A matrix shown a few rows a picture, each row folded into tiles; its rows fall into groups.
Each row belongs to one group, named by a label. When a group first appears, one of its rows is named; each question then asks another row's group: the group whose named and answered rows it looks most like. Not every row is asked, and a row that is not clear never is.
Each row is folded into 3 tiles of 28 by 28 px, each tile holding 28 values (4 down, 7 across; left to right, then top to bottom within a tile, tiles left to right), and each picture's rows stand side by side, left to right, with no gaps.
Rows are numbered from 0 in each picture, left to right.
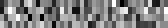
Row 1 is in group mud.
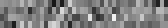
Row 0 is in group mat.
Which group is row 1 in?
mud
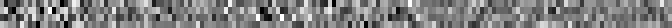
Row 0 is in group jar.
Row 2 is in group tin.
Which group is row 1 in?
tin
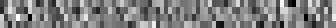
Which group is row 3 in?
mud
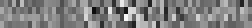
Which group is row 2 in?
mud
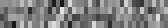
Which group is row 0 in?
mat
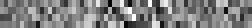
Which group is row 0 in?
jar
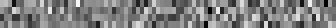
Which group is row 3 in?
mud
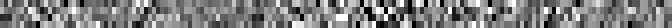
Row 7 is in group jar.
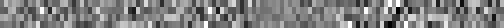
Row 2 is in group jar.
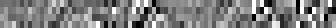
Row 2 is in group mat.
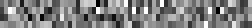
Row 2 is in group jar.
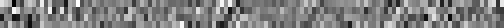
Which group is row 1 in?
mud
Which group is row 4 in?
mat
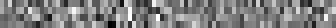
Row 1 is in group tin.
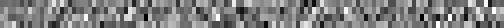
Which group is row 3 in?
mat
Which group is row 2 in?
jar
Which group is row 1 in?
mud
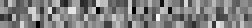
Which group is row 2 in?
tin
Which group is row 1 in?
tin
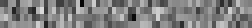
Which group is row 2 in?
mat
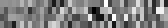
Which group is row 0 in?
mat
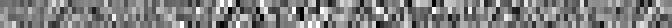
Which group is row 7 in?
mat
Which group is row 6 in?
mud
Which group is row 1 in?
mud
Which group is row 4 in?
jar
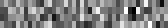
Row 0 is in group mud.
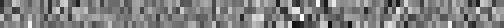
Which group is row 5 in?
tin
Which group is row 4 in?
mat
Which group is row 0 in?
tin
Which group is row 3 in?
jar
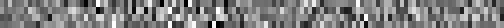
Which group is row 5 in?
mud
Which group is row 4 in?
mud
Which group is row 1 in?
tin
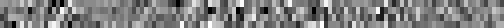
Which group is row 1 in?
mat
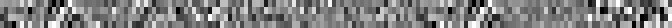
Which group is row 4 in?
mud
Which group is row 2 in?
mud
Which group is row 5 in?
mat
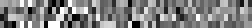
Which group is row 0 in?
mat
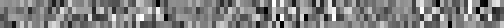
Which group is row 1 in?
mud
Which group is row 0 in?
mat
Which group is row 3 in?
mud
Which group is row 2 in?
mat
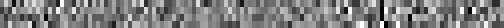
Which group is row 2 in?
mud
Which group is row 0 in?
tin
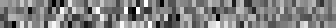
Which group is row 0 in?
mat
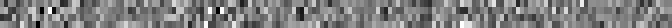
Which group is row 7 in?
mat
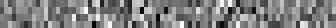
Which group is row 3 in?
tin
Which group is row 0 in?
tin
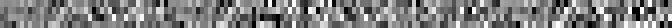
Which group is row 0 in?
mat
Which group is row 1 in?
mud
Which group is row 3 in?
tin
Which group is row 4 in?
mud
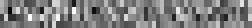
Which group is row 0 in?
mud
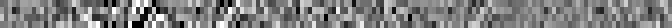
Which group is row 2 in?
mat
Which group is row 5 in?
mat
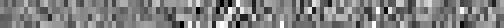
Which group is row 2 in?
mat
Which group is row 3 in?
tin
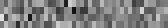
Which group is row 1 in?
tin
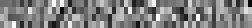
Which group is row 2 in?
mud
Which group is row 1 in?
tin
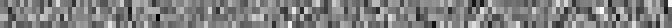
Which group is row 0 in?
mud
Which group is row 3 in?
jar
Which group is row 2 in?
jar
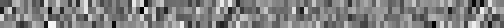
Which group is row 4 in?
tin
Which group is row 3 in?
jar
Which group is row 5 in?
mat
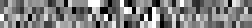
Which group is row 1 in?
jar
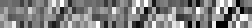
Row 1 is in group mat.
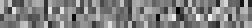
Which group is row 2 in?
mud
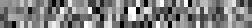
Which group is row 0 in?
mat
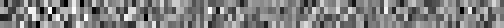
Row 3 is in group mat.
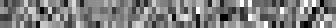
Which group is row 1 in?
mat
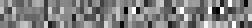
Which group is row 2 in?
jar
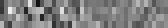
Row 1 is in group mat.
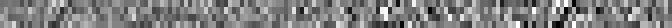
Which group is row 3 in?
jar
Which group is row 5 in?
mud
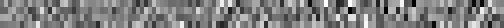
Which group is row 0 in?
jar
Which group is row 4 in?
tin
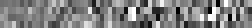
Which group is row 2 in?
mud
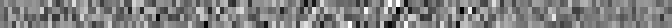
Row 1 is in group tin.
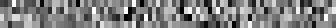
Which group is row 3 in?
tin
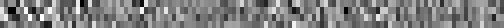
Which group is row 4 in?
mud
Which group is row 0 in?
mud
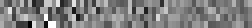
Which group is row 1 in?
tin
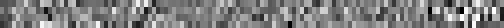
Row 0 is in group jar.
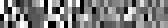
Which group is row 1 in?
mud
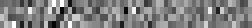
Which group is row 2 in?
jar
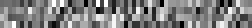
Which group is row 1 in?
tin
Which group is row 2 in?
mat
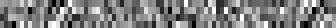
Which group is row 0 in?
mat
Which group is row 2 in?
tin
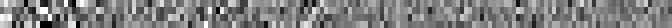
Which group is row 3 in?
mat
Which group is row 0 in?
jar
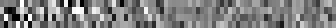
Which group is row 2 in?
mat
